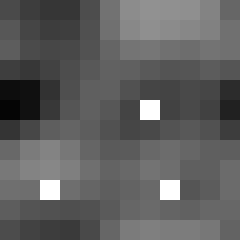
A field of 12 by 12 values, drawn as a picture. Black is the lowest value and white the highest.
Odd rows or columns: none. Mirror symmetry: none. Lone odd cells: 3, each higher than its neighbours.
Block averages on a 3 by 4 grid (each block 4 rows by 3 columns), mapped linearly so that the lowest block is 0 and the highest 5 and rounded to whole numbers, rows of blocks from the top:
1254
0331
4353
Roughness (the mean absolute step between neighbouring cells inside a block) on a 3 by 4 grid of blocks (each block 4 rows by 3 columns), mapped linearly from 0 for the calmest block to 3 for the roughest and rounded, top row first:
0 0 0 0 | 1 0 3 0 | 2 0 2 0
